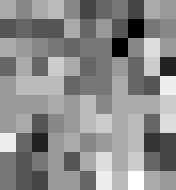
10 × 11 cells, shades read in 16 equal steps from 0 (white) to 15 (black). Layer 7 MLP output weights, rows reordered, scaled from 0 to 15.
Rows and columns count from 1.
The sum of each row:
78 99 81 79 68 58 61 79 77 66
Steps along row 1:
up down down up up down down up down up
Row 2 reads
10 9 10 10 5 9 6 10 15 8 7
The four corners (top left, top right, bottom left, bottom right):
5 6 8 6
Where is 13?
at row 4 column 11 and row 8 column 3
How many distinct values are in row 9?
8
